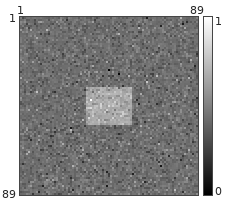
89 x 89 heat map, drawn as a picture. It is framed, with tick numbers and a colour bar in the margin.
There are no regular stripes. There is no overall slope. The centre is the ninth with the highest average. An odd patch, higher than its surroundings, sits in the centre.
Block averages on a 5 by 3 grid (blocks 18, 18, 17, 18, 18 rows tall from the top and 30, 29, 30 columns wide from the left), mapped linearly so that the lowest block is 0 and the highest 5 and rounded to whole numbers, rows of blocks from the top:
0 0 0
0 0 0
0 5 0
0 0 0
0 0 0
